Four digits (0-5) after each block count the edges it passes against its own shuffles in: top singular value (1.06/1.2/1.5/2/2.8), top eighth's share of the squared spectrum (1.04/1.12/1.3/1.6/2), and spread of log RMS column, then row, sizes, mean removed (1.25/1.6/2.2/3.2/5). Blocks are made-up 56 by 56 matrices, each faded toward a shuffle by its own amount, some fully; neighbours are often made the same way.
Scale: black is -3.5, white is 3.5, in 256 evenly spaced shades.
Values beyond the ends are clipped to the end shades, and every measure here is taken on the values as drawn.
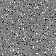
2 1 0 0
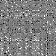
4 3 1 2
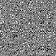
4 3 2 2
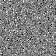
0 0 0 0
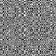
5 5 3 3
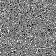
2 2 0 0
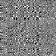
4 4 3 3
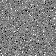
0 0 0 0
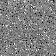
1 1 0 0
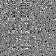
3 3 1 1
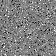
0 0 0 0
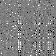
4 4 2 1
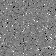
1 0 0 0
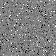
0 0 0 0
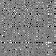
4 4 2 2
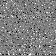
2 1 0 1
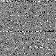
2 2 0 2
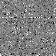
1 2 0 2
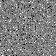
1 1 0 0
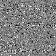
1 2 0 2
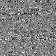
1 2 0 2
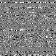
2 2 0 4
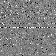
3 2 0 2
